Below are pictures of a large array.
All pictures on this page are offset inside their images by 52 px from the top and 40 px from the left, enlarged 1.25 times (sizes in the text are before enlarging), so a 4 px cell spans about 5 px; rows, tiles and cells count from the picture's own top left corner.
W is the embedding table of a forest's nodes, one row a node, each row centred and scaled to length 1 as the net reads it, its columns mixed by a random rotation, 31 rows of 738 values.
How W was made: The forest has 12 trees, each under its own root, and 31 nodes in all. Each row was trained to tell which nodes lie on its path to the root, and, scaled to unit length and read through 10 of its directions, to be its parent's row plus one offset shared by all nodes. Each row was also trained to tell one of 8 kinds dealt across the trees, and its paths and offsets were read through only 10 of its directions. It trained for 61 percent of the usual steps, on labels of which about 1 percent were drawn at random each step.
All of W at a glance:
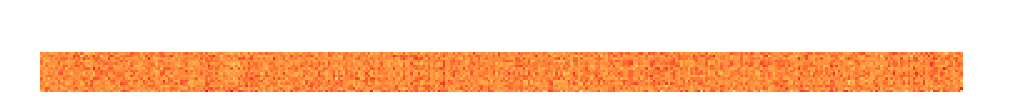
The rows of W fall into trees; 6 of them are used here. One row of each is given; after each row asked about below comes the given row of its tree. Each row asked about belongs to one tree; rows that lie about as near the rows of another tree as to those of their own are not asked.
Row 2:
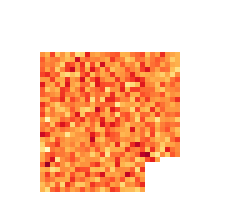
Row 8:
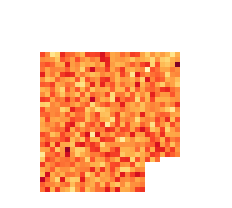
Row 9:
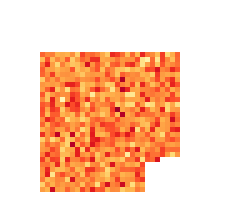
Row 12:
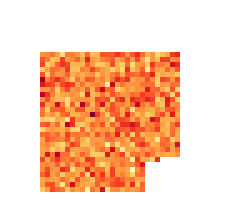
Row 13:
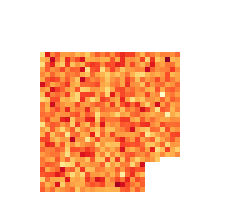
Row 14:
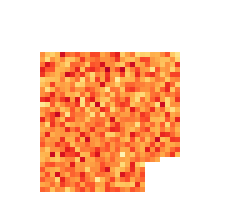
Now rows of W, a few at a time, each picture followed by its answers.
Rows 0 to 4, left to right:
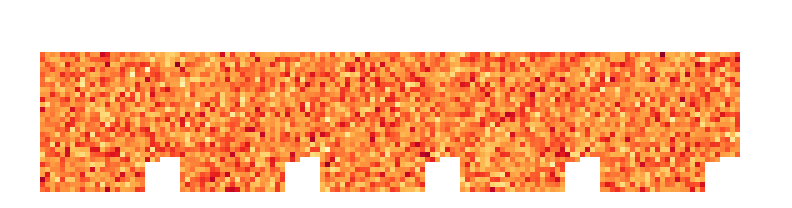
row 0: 8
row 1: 14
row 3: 13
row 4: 12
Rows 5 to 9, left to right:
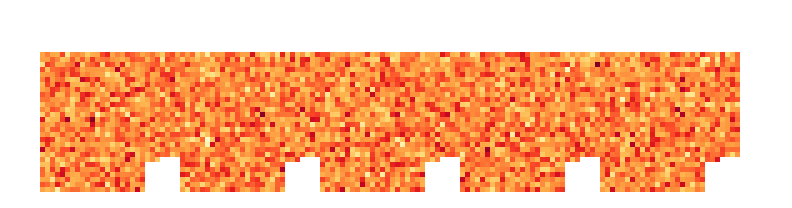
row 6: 2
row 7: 8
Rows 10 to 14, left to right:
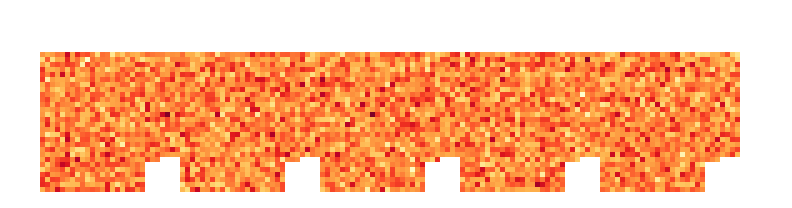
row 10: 8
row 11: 9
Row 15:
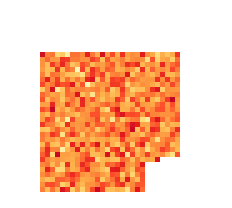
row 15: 12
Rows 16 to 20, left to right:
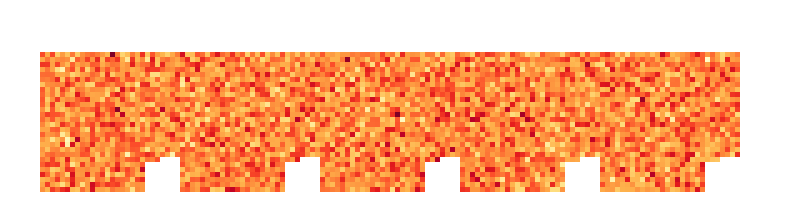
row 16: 2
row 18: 8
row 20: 12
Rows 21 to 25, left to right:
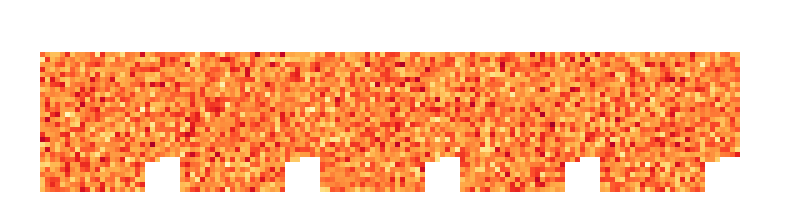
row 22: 9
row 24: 13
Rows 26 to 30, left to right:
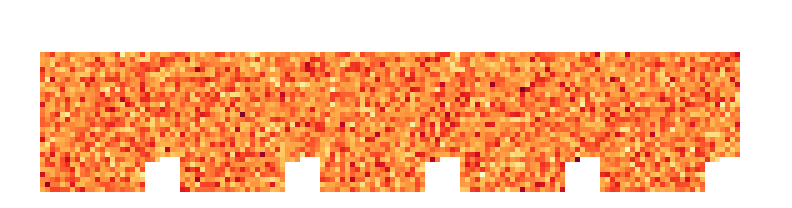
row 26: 2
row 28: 14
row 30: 13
